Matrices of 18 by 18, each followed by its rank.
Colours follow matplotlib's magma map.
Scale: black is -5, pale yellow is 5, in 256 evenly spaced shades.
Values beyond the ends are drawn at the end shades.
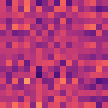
three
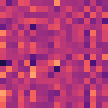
three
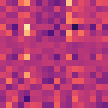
three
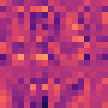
three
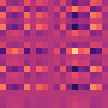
one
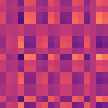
one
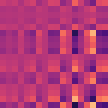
one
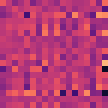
three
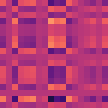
one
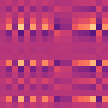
one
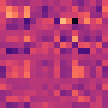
three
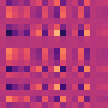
one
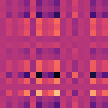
one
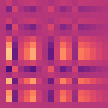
one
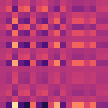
one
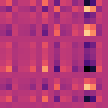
one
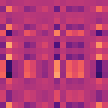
one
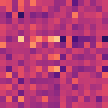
three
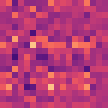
three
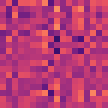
three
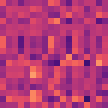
three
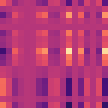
one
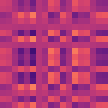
one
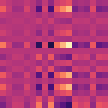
one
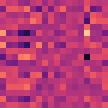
three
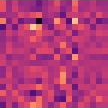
three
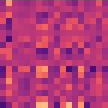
three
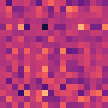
three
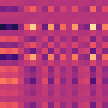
one
